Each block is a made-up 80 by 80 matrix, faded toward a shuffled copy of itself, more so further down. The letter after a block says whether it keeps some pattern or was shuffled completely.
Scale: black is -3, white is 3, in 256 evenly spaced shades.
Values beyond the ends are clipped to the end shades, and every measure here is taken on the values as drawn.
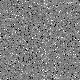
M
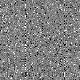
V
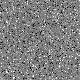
M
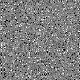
V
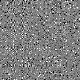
V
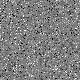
M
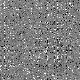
V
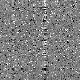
V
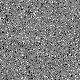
M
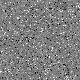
M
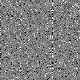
V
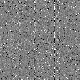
V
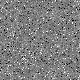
M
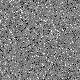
M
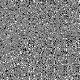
V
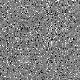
V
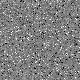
M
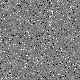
M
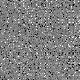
V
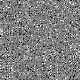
V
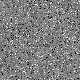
M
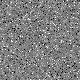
M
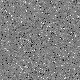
M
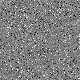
M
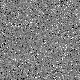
M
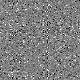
V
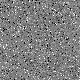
M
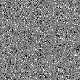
V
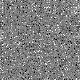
V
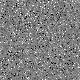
M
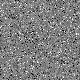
M
